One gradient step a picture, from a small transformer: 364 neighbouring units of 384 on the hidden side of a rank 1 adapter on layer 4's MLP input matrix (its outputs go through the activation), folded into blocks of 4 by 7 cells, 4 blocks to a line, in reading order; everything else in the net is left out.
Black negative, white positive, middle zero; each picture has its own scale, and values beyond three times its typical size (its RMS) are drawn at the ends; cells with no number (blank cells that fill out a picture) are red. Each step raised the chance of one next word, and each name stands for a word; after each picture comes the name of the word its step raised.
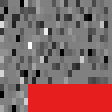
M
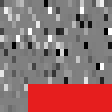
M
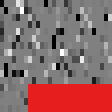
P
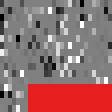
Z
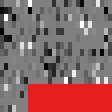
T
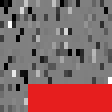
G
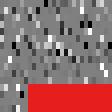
M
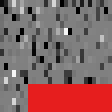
G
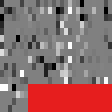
Z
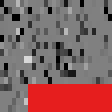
G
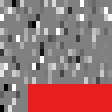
Z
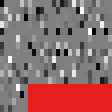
M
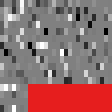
M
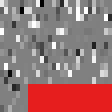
P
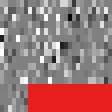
P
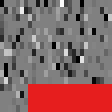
P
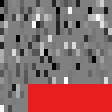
Z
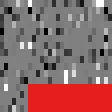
T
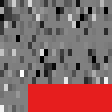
Z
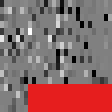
M
